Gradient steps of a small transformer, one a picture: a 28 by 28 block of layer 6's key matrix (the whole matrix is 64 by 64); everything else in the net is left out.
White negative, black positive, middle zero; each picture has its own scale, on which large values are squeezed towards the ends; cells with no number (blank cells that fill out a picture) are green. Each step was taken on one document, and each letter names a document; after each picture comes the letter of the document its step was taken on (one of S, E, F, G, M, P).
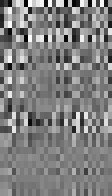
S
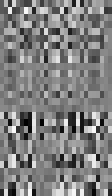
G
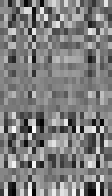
G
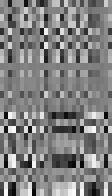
G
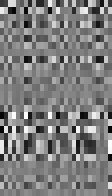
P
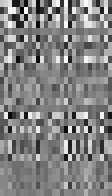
P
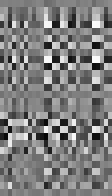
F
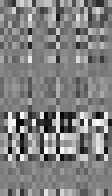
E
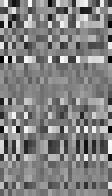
P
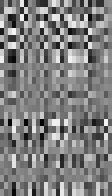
G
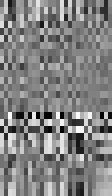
S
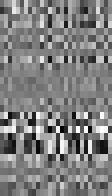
P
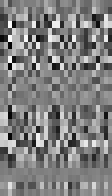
F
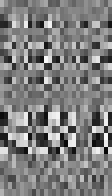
F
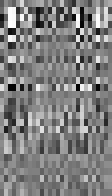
S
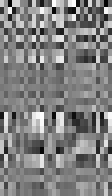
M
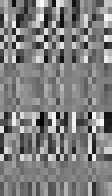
E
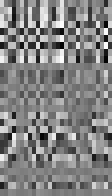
M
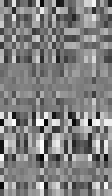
M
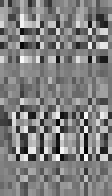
E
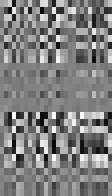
M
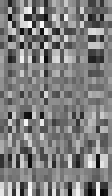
G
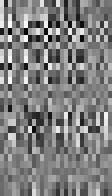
S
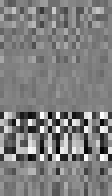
E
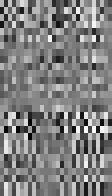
S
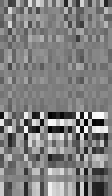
S
